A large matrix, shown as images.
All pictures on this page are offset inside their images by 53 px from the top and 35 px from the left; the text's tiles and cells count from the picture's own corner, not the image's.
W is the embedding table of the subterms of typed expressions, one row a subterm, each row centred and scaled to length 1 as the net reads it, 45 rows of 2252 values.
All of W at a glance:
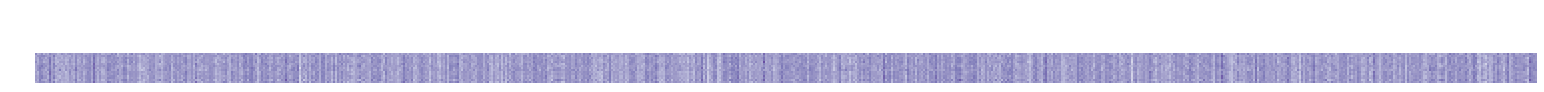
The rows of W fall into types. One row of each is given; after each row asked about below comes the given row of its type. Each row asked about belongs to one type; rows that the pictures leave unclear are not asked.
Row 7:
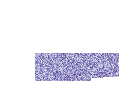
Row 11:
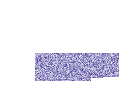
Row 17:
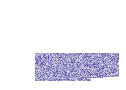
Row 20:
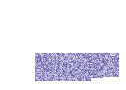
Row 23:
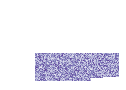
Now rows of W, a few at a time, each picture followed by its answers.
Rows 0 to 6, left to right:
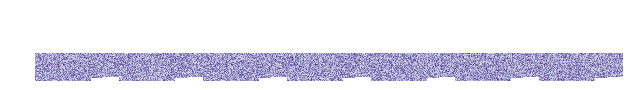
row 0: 20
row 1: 17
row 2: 20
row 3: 17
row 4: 23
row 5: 23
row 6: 23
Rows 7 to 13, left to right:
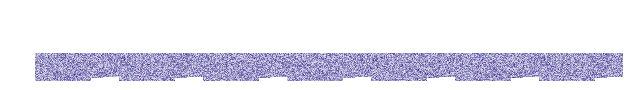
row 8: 17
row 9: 20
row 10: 7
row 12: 11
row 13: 17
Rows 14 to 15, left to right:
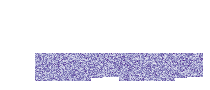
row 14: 20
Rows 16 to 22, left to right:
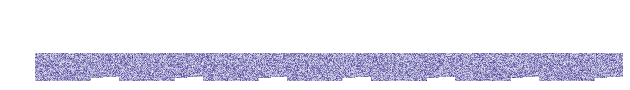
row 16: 7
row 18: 23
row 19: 23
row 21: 11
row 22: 23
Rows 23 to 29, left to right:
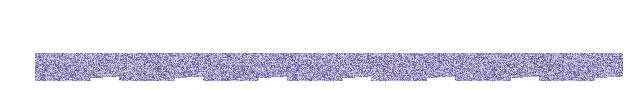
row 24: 11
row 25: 11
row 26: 23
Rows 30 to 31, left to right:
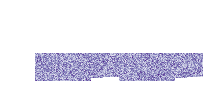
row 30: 20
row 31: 7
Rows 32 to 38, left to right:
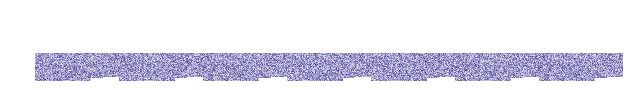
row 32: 11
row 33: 20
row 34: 23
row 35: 7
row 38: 23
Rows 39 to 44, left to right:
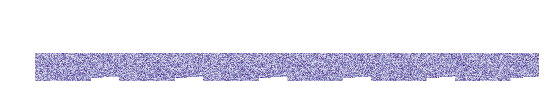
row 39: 7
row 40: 11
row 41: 11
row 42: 7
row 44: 17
